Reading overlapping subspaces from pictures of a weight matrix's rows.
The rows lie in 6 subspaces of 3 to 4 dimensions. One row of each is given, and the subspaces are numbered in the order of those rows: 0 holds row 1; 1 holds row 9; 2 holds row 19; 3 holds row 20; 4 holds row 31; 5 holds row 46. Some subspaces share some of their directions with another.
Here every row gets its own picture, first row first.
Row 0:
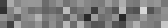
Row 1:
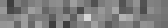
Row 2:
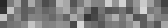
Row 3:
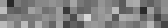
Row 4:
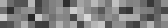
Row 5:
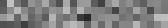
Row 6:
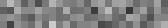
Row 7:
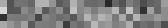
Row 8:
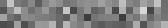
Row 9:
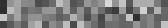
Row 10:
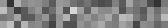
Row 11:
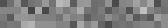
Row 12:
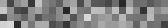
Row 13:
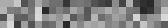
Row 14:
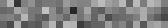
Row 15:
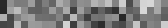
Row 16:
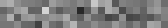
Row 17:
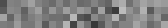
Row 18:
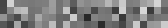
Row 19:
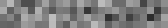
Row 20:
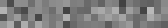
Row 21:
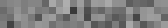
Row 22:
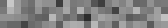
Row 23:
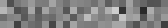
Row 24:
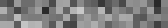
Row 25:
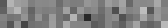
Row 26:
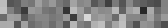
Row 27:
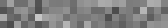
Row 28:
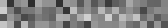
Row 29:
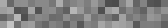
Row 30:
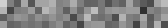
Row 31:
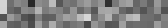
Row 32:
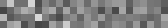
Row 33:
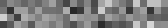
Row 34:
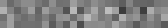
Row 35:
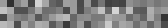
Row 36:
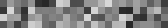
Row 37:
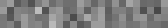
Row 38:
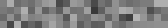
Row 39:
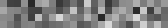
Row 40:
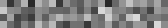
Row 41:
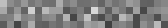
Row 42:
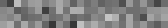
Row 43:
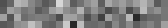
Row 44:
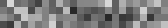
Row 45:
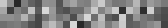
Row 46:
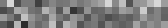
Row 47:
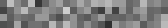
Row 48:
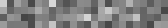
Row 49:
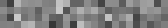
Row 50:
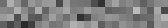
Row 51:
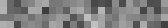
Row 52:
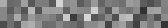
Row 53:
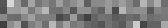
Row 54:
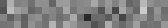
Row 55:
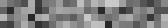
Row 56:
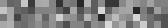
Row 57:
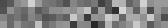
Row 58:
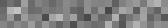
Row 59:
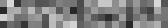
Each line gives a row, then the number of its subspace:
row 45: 5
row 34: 2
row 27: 3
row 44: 2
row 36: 1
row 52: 1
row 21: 3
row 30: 1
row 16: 2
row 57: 2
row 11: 2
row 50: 0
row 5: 0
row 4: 3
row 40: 4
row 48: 4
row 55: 3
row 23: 2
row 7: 1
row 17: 2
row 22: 0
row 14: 5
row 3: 0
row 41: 1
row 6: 4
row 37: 2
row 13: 5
